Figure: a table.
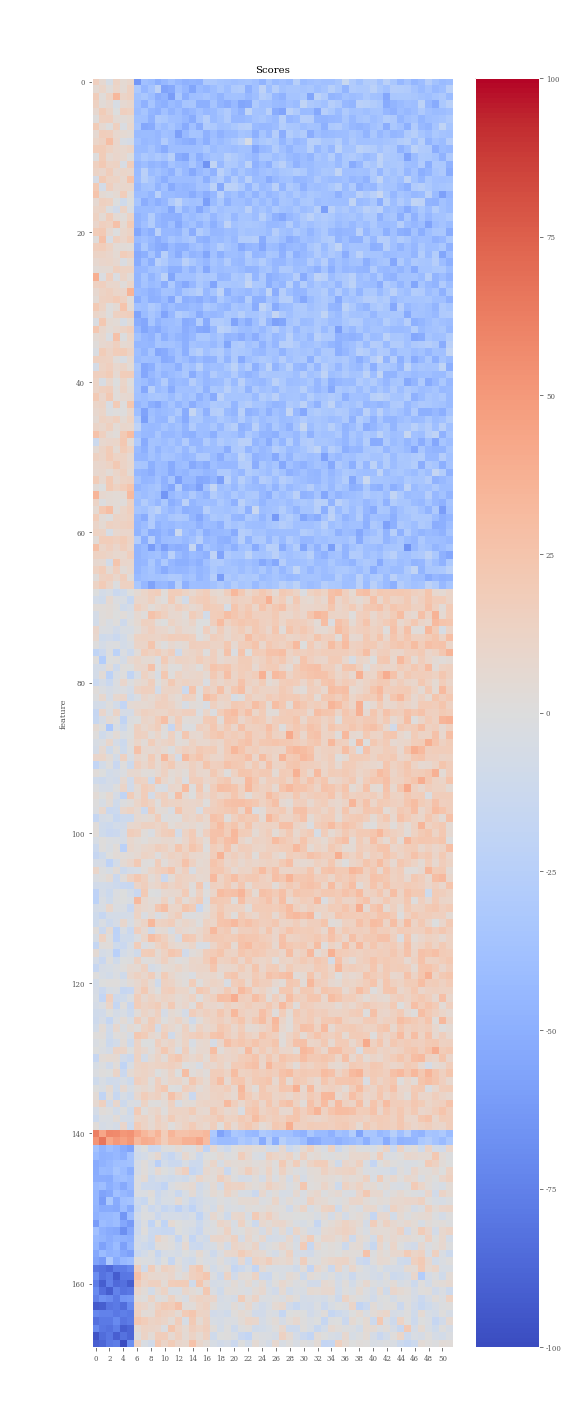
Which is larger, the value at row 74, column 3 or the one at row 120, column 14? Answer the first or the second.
the second
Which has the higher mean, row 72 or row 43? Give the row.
72
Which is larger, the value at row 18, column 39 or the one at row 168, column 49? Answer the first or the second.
the second
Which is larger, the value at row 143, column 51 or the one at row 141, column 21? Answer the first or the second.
the first
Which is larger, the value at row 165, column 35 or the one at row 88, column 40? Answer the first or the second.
the second
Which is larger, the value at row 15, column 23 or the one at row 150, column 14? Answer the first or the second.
the second
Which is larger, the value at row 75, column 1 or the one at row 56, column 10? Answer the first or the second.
the first
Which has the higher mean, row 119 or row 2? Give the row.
119
